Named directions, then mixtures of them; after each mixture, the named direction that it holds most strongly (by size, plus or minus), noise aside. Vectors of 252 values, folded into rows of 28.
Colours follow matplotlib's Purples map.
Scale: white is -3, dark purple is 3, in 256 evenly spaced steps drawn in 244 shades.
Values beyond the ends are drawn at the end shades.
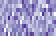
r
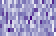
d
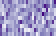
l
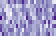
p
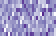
r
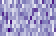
d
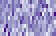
r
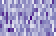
d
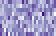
r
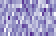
r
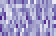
p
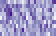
p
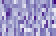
l
